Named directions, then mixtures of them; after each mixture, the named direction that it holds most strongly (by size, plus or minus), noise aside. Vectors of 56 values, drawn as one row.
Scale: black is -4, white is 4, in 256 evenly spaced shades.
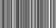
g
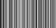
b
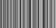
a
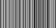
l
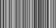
l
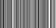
g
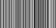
l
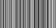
l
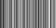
b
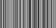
a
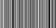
g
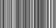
g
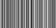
l
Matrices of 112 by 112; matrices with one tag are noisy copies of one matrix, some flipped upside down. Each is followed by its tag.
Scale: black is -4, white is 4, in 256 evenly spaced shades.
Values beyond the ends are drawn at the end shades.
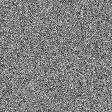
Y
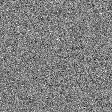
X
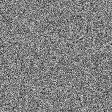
Y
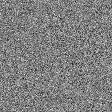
X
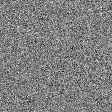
X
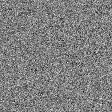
X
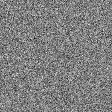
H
